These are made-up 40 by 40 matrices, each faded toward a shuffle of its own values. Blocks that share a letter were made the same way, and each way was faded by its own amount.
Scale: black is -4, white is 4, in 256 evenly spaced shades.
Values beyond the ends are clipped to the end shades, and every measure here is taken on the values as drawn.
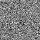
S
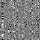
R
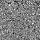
S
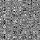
R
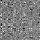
R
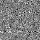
S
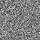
S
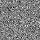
S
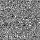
S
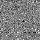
S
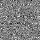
S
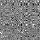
R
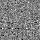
S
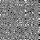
R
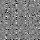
R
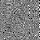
R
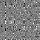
R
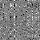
R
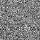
S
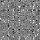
R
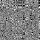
R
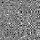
R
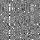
R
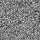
S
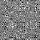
R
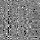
R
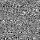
S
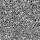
S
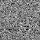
S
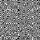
R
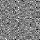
R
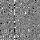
R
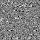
S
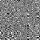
R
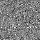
S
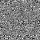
S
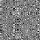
R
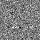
S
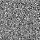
S
